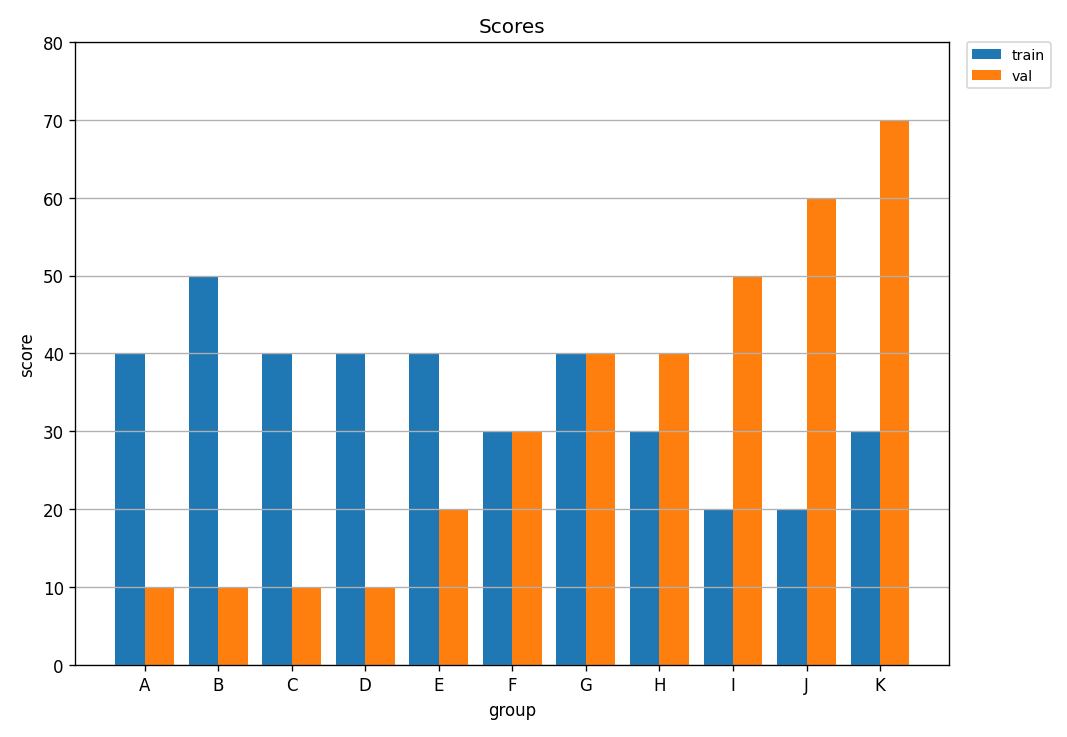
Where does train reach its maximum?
B
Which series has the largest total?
train
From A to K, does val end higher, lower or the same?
higher
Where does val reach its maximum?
K
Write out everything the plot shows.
Title: Scores
x-axis: group, ticks A B C D E F G H I J K
y-axis: score, ticks 0 10 20 30 40 50 60 70 80
Legend: train, val
Values:
train: 40 50 40 40 40 30 40 30 20 20 30
val: 10 10 10 10 20 30 40 40 50 60 70
